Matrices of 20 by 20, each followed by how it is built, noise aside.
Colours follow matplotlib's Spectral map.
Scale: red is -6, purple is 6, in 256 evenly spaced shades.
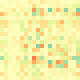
low rank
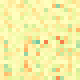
low rank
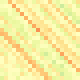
Toeplitz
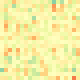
low rank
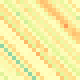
Toeplitz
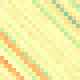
Toeplitz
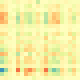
low rank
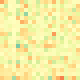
low rank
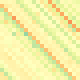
Toeplitz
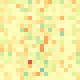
low rank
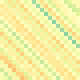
Toeplitz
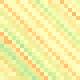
Toeplitz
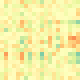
low rank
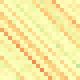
Toeplitz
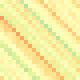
Toeplitz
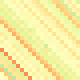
Toeplitz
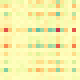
low rank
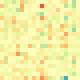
low rank
